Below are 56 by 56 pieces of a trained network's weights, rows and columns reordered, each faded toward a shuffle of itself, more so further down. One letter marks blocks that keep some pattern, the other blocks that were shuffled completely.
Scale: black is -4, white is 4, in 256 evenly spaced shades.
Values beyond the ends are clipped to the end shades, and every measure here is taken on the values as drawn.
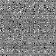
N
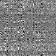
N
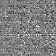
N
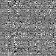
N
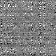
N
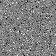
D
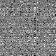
N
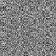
N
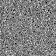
D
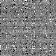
N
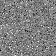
D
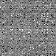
N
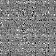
N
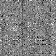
N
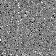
D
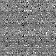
N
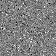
D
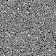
D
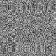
N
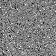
D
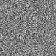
N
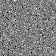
D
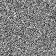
D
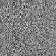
N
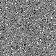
D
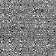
N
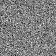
D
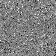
D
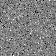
D
